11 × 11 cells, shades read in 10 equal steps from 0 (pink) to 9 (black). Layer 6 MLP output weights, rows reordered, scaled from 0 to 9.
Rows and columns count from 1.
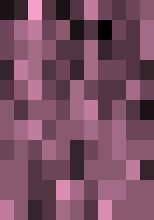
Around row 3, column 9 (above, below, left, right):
5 5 7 6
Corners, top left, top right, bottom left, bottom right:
8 4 2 4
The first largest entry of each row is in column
1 8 8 1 1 11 4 6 6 3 3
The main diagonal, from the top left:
8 3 3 6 6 3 3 4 4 4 4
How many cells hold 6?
23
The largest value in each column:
8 7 7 6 8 8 6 9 6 6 8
